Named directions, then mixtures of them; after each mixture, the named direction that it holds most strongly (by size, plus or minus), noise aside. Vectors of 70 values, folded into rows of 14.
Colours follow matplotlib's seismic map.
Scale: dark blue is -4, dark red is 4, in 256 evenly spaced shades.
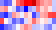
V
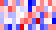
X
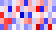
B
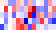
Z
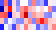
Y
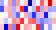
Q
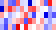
Q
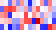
X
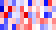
Y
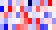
Q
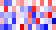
X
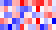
V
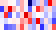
X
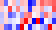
X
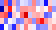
Y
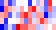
Y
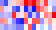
V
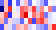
Y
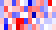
Q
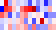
Y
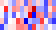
Z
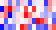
Y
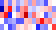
Y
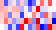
X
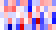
X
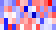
Q
